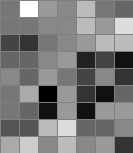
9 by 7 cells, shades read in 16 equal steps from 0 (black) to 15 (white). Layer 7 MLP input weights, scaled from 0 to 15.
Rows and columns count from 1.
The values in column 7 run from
1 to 13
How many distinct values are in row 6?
7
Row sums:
63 63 53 36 45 36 42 54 61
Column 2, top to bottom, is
15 7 3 6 6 10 6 5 12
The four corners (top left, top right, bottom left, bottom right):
7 6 10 3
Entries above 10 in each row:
2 2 2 0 0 0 0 2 2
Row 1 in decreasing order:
15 11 9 8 7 7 6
